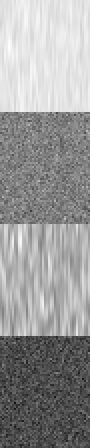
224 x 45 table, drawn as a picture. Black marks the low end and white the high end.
It is made of 4 by 1 panels. Panel 1,1: very high, streaked downward, faint in contrast. Panel 2,1: middling, fine-grained. Panel 3,1: high, streaked downward. Panel 4,1: low, fine-grained.
